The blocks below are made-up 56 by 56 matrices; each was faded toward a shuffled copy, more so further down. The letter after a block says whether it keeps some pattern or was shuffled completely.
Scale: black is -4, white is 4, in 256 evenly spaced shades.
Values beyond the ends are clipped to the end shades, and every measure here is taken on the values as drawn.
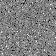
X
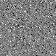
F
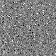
F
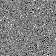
X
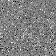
F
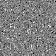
F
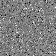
X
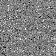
F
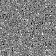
F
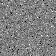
X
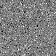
X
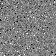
X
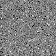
F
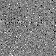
F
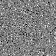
F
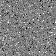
X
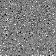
F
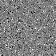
F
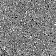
X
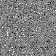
F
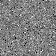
X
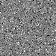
X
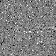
F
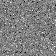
X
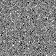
X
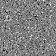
F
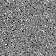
X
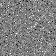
X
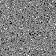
F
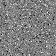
X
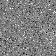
X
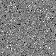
X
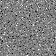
X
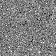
X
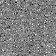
F
